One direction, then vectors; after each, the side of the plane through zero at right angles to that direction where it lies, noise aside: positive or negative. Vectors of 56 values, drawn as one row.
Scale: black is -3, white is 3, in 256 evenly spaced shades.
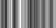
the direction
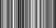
negative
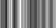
positive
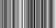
positive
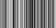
positive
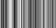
positive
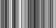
positive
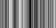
positive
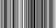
positive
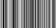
positive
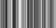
positive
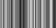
negative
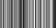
negative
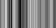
negative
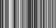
positive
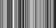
negative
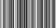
negative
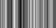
negative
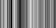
negative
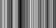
negative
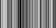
negative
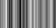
negative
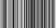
positive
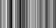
negative
